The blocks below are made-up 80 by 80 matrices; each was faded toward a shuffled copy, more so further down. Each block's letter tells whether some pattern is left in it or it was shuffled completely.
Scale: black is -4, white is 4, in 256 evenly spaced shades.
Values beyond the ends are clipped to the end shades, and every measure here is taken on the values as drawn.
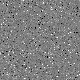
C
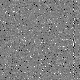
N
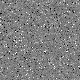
C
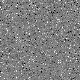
N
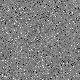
C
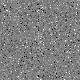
N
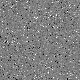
C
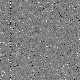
N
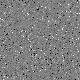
C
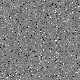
N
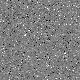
C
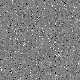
N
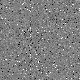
N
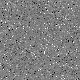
C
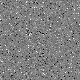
N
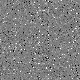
N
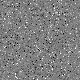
C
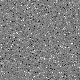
C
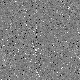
N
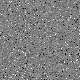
N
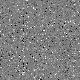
N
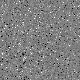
N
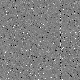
N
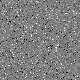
N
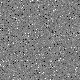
C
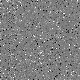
N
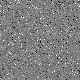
C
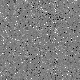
N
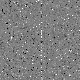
N
